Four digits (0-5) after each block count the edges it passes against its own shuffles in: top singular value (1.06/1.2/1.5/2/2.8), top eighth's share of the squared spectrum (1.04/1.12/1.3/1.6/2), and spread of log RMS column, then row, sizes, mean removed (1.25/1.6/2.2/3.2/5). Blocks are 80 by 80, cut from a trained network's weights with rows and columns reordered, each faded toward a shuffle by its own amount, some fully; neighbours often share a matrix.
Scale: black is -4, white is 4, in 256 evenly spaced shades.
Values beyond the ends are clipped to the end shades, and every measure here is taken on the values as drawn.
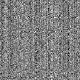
4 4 2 2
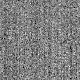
3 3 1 2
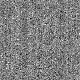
2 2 0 1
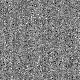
2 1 0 0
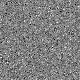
0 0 0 0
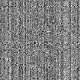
4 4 2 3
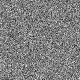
2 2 0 0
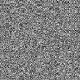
3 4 2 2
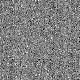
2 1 0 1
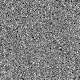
0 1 0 0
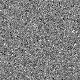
1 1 0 0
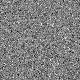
0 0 0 0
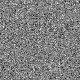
2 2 0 1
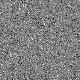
0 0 0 0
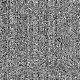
3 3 1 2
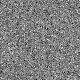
0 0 0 0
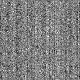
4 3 1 2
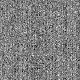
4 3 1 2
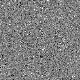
2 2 1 0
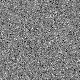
1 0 0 0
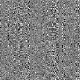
4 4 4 1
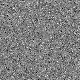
2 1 0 0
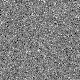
1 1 0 0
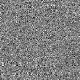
3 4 2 2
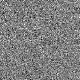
3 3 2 1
